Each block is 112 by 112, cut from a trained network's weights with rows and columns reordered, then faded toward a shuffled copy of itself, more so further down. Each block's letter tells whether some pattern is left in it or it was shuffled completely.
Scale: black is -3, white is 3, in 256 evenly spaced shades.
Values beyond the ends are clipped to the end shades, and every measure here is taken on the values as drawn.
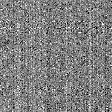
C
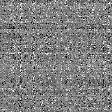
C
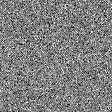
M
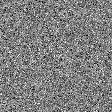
M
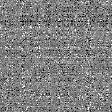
C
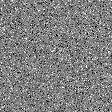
M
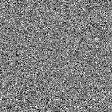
C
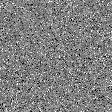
M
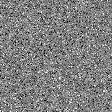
M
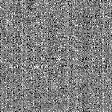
C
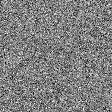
M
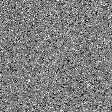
M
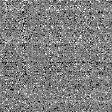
C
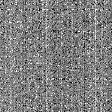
C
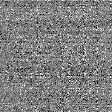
C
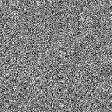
C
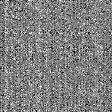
C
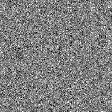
C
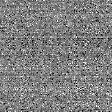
C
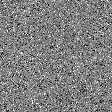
M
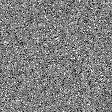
M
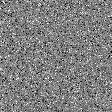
M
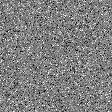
M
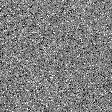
M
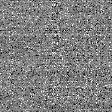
C
